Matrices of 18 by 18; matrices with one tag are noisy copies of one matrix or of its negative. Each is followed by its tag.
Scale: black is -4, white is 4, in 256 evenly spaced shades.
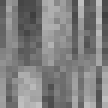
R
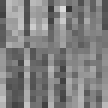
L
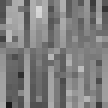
L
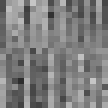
L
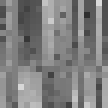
R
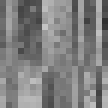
R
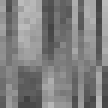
R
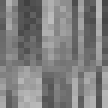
R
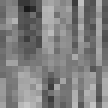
R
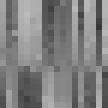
R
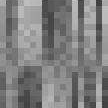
R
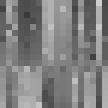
R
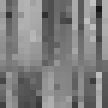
R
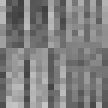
L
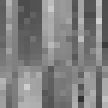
R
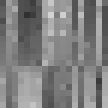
R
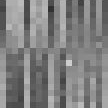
L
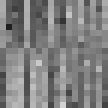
L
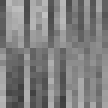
L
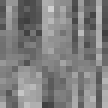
R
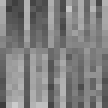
L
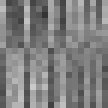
L
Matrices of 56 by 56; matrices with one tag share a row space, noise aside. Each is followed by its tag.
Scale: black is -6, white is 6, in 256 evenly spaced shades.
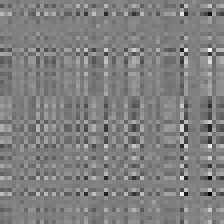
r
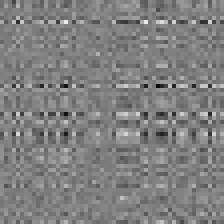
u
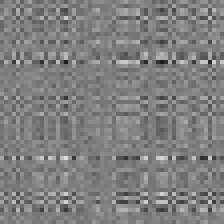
u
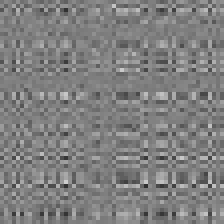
u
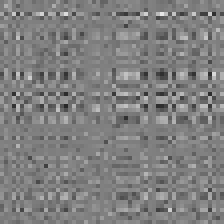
u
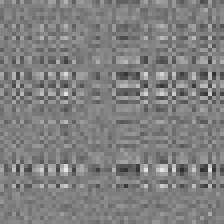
u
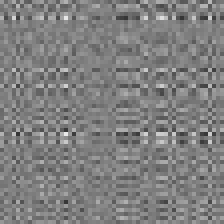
u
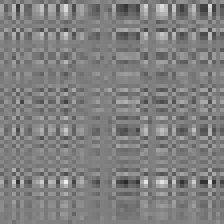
u
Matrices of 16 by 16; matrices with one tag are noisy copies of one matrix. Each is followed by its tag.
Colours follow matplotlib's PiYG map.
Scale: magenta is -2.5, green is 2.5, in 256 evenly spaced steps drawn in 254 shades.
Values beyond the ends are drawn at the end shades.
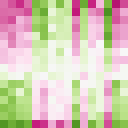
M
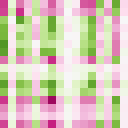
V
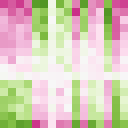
M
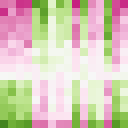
M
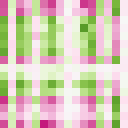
V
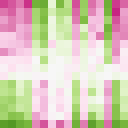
M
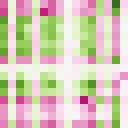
V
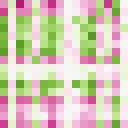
V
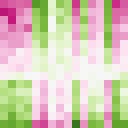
M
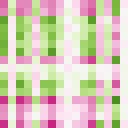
V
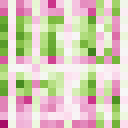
V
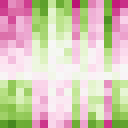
M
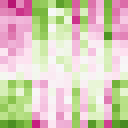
M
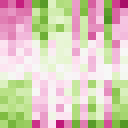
M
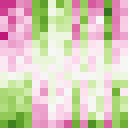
M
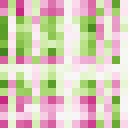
V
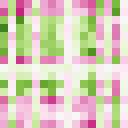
V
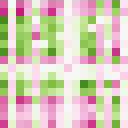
V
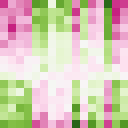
M
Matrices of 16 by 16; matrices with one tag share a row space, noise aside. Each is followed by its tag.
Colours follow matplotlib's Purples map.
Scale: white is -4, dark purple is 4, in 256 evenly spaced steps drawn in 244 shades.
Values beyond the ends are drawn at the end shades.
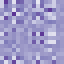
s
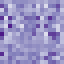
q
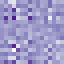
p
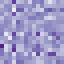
s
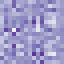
s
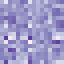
p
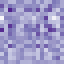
q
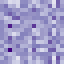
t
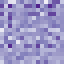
q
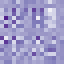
s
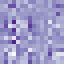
p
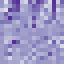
t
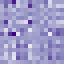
p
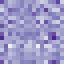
q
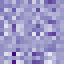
s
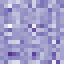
t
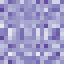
q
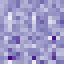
t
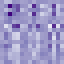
t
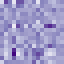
s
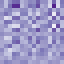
t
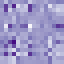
p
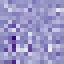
p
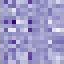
p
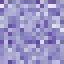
q
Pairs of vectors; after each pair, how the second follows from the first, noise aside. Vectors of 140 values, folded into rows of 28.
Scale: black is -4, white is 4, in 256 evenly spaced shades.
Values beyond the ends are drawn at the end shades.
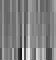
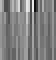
reversed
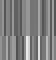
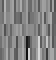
sign-scrambled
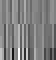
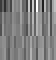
reversed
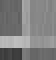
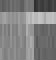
reversed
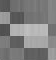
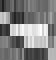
scaled up
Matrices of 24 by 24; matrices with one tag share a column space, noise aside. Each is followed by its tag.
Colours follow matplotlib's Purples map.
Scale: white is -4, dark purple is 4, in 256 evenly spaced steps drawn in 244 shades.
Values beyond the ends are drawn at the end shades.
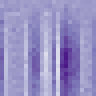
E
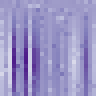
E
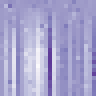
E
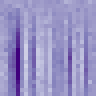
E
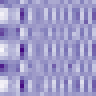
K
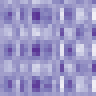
K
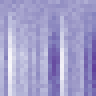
E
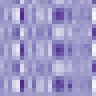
K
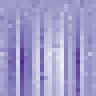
E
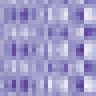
K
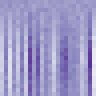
E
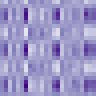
K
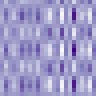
K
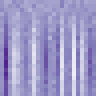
E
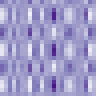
K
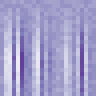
E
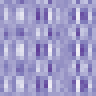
K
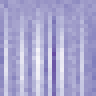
E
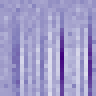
E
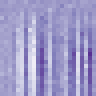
E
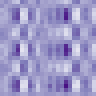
K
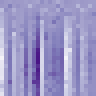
E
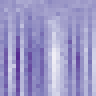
E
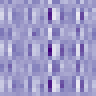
K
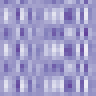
K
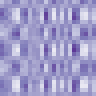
K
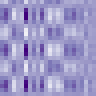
K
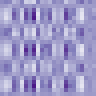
K
